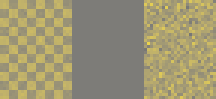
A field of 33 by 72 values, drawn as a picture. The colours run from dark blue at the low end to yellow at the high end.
It is made of 1 by 3 panels. Panel 1,1: high, checkered. Panel 1,2: middling, flat. Panel 1,3: high, fine-grained.
